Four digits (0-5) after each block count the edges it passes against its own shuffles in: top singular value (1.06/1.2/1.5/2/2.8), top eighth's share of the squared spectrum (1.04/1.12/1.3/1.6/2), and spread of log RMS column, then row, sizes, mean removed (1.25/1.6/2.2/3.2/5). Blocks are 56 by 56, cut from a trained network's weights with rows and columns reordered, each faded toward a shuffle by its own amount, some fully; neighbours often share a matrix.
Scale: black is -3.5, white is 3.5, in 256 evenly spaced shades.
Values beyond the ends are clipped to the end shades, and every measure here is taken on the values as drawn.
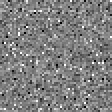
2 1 0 0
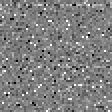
2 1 0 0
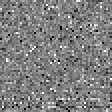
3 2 0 1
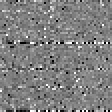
4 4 0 2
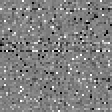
3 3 0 2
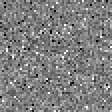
1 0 0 0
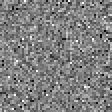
1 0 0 0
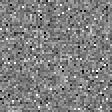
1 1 0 0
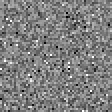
0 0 0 0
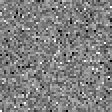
0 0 0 0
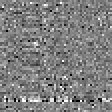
4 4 0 2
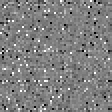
3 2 1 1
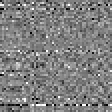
4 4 1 3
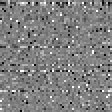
4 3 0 2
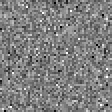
2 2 0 0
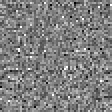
3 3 0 1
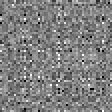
4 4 2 2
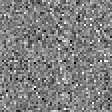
3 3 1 1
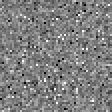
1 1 0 0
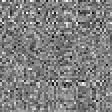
4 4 1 2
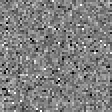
2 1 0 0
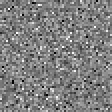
0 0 0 0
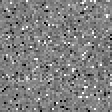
2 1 0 0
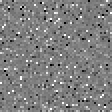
0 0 0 0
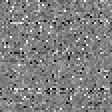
3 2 0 2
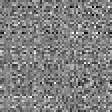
4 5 2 3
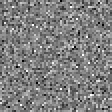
1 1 0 0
